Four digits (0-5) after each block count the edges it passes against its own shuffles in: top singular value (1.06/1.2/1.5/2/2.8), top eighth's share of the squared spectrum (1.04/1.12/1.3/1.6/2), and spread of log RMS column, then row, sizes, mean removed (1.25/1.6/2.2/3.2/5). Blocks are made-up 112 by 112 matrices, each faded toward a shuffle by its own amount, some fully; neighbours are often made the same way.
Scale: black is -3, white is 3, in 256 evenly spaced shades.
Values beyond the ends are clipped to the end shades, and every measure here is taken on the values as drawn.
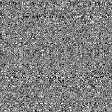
4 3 1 4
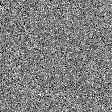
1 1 0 1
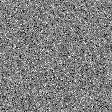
0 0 0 0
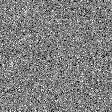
2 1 0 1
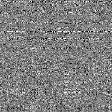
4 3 1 3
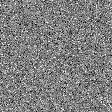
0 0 0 0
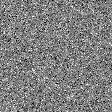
0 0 0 0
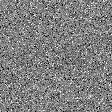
1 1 0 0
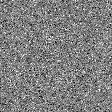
1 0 0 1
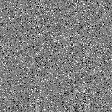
3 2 1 0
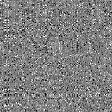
4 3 2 2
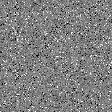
3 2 1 0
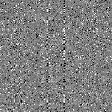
4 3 2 1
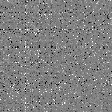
4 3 1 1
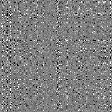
4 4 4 3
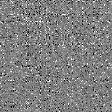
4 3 3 2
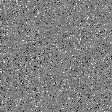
2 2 1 0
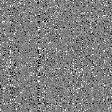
3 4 3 2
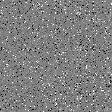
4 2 1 1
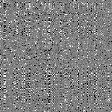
5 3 3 3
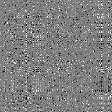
5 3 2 2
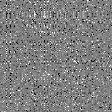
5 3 2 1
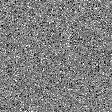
2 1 0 0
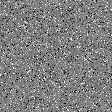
0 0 0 0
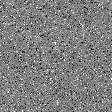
0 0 0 0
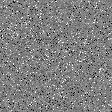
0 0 0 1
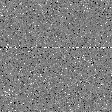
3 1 0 1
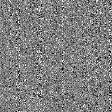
1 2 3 0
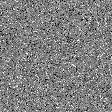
0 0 0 0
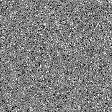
0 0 0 0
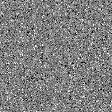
0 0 2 0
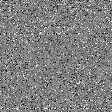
1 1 0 2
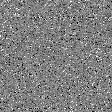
1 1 0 1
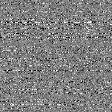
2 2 0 4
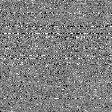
2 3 0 4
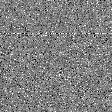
2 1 0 2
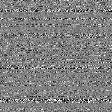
2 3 0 5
